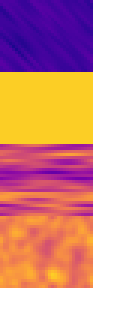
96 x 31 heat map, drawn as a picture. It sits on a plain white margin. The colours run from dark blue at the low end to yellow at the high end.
It is made of 4 by 1 panels. Panel 1,1: very low, slanting down to the right, faint in contrast. Panel 2,1: very high, flat. Panel 3,1: middling, streaked across, strong in contrast. Panel 4,1: high, blotchy.
